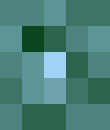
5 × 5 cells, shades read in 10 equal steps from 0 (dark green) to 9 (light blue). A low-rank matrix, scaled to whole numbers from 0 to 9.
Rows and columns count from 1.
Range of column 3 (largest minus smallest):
7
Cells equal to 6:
1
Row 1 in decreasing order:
5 4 4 3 3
